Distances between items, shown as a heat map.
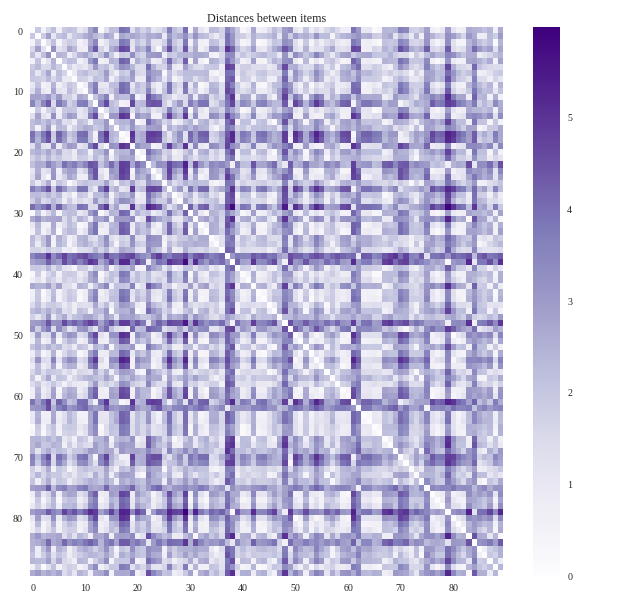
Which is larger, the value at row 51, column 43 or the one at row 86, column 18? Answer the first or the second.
the second
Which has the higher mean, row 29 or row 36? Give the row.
29
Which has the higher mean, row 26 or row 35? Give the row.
26
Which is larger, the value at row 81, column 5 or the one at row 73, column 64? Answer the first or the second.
the second
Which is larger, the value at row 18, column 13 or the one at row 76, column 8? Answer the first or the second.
the first
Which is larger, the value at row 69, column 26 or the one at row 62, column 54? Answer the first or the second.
the second
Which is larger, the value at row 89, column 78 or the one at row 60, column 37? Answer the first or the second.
the second
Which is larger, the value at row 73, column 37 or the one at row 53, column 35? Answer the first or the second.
the first
